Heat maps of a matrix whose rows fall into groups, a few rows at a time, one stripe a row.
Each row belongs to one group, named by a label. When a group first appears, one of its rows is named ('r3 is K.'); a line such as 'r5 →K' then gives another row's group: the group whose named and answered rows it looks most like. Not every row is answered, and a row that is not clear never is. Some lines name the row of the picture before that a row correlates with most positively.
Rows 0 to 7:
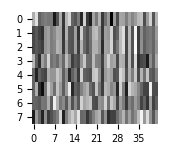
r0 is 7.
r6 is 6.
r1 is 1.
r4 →1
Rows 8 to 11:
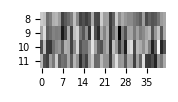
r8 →7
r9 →7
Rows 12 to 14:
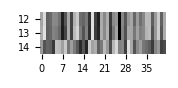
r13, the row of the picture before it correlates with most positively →9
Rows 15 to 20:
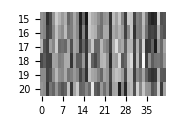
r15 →6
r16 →6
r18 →1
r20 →7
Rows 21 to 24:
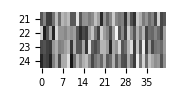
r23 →1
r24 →1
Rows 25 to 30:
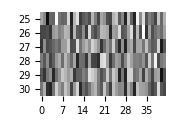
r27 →6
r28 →1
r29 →6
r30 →6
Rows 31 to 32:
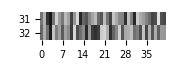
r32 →1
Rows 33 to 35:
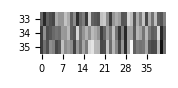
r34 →6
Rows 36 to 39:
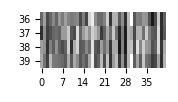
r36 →6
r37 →6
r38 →7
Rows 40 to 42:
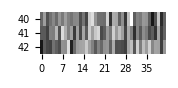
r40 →6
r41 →6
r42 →1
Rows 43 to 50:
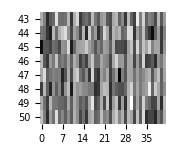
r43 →7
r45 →1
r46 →7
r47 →7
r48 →1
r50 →7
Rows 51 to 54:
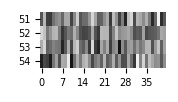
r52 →7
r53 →7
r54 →1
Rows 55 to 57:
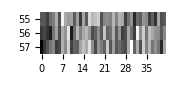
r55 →6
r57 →1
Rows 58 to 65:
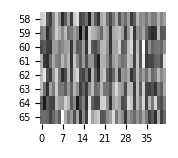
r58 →7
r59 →6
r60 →1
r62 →7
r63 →7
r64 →1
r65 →6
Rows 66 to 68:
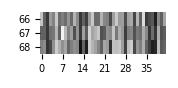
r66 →7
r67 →6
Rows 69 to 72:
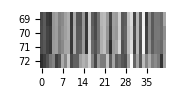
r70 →1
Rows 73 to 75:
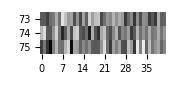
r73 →6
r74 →7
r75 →1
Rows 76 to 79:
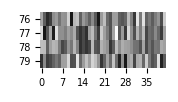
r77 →7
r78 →7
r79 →6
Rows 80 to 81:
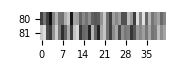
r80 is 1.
